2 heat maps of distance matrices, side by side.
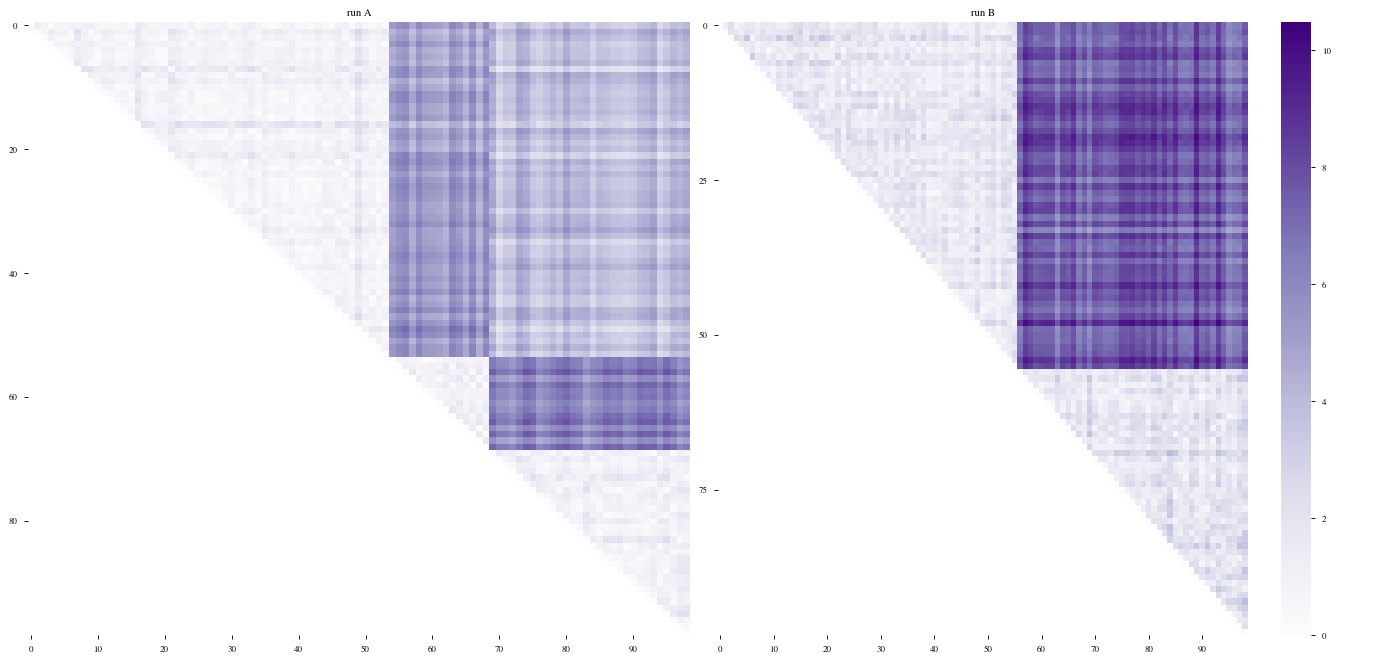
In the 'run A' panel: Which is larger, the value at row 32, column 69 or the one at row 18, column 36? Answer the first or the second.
the first
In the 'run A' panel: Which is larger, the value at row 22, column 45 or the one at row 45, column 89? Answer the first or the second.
the second
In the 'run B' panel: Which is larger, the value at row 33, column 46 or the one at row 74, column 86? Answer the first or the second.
the second
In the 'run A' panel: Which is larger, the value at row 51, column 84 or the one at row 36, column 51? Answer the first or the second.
the first
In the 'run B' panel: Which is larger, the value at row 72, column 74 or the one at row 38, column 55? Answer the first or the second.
the second
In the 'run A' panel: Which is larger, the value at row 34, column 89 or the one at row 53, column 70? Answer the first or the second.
the first
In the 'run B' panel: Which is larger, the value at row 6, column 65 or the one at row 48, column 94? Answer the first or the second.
the second
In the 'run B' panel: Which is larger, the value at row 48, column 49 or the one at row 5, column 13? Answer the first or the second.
the first
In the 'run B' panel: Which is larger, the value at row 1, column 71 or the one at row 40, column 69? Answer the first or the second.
the first
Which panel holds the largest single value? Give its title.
run B
